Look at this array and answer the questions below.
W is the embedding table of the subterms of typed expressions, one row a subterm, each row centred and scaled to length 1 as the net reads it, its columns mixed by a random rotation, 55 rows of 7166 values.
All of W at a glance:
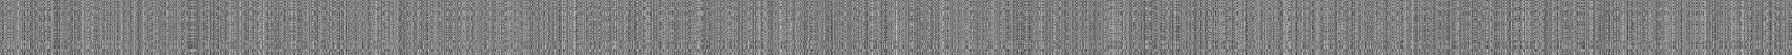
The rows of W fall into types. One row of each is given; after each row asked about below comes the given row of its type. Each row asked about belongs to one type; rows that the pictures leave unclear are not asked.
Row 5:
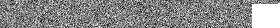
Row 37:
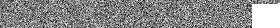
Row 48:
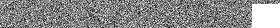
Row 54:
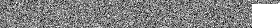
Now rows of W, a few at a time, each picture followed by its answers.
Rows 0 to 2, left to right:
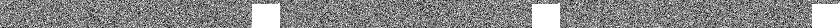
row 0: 48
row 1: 5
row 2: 54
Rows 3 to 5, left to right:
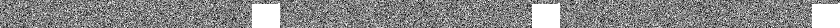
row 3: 54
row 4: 37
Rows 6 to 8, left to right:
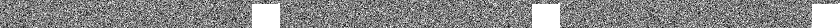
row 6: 54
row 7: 5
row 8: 48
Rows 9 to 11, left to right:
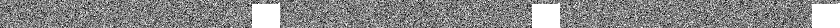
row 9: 48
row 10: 37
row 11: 54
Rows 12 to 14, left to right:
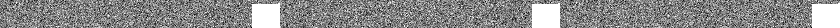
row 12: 54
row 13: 54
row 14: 54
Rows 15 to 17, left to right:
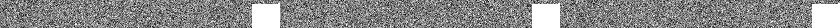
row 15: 54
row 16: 37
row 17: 5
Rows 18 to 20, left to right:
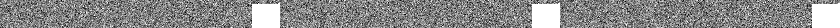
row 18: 48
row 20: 37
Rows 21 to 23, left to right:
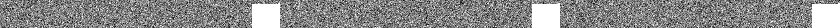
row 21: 54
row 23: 5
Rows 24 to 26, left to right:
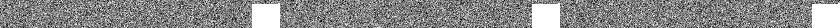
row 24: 54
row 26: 5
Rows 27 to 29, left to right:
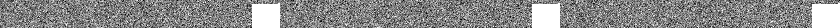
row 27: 37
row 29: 5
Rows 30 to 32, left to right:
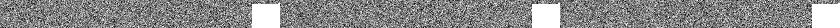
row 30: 48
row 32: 37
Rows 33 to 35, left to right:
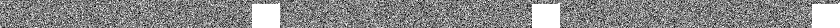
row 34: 37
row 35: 48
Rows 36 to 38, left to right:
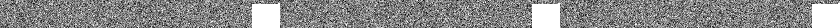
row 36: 5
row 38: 54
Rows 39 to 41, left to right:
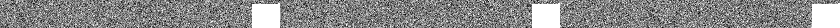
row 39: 5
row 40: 37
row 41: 48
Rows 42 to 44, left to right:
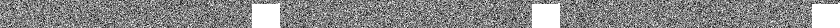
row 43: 54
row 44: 5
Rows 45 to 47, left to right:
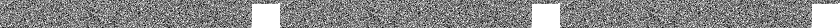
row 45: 48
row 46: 48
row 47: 48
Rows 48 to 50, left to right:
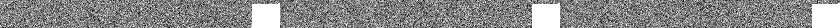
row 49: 37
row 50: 5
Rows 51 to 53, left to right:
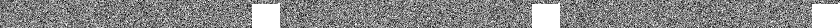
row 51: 37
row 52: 54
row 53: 5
